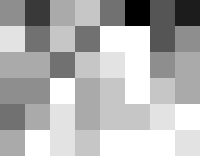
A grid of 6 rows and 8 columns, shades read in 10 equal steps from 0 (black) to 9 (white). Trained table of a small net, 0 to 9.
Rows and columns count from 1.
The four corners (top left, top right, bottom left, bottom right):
5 1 6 8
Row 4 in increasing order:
5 5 6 6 7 7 9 9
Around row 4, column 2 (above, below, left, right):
6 6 5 9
